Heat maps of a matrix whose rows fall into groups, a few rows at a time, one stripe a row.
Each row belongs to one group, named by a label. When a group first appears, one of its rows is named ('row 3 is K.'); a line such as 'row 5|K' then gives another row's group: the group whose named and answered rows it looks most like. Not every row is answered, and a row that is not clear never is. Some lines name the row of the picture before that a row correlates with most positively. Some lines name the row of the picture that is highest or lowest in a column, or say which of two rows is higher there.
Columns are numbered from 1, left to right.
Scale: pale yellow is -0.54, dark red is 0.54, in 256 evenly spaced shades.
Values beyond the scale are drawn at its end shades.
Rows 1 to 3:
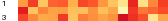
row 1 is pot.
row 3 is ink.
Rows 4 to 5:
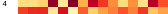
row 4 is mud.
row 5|ink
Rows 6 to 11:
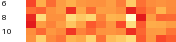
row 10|ink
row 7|ink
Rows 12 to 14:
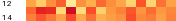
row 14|ink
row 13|ink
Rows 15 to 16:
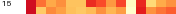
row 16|pot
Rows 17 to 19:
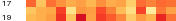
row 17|pot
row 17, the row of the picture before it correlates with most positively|16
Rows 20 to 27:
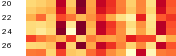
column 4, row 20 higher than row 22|Yes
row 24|mud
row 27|pot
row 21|mud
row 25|ink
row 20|mud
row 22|pot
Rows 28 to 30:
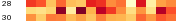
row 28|pot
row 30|pot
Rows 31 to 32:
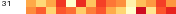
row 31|mud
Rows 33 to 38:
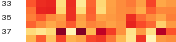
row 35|ink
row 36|ink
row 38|pot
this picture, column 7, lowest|37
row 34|ink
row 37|mud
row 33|ink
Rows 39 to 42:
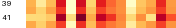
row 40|mud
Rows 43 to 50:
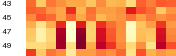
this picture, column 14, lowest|44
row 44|ink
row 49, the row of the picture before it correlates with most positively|41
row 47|mud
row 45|ink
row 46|mud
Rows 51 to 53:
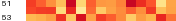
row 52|ink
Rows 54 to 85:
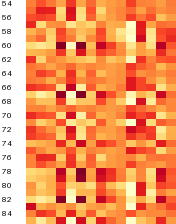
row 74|mud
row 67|mud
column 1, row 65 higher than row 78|Yes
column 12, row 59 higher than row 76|Yes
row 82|mud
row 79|mud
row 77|ink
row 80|pot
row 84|ink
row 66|ink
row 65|ink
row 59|pot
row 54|ink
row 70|ink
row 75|ink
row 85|mud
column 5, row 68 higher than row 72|No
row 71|pot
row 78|mud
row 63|ink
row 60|mud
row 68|pot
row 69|ink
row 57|pot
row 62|pot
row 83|pot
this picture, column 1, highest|83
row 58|pot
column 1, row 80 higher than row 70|No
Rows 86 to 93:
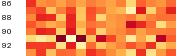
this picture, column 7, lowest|91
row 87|pot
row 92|ink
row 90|ink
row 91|mud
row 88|ink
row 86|pot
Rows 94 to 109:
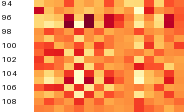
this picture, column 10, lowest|94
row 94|pot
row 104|mud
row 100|pot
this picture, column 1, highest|95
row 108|ink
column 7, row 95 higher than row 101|No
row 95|pot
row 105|mud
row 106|ink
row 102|pot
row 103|ink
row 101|ink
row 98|ink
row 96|mud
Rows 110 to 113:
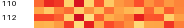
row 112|ink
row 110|ink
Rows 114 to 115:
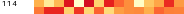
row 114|mud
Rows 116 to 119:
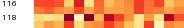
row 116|ink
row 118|mud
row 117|ink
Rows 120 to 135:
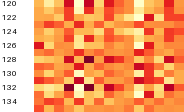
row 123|ink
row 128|mud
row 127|ink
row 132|mud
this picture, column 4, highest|132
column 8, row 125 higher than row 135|Yes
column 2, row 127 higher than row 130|Yes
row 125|mud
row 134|ink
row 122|pot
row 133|pot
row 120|mud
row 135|pot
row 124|pot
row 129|ink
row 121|mud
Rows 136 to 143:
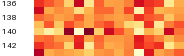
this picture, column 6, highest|140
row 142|ink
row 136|ink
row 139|pot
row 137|pot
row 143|pot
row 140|mud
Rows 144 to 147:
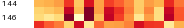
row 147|ink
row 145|mud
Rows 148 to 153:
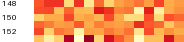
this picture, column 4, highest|153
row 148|ink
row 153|mud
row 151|ink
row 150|pot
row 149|pot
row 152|pot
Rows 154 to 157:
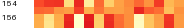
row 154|ink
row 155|ink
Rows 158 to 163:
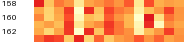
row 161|pot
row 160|pot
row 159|mud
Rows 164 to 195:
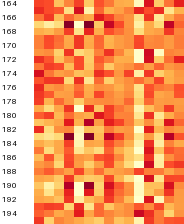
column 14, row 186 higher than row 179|No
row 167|mud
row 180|pot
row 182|pot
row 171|pot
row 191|mud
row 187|pot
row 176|pot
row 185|pot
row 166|pot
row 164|pot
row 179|mud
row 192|pot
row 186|pot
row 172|pot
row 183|mud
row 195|pot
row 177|pot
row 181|mud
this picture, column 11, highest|194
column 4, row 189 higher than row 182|Yes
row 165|ink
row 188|ink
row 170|ink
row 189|pot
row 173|ink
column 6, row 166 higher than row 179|No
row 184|pot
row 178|pot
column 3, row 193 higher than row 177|Yes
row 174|pot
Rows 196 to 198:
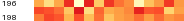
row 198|ink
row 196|mud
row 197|ink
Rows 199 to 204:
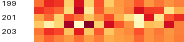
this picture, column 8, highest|202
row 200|ink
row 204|ink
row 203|ink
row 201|pot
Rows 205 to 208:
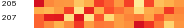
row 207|ink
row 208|ink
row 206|mud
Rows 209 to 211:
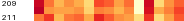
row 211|pot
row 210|pot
